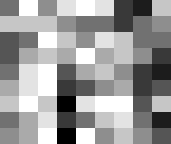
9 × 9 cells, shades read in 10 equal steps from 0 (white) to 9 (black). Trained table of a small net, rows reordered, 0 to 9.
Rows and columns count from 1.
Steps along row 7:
down up up down down same up down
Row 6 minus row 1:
-2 1 -4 6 6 3 -4 -1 4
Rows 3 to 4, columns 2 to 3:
5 0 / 3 2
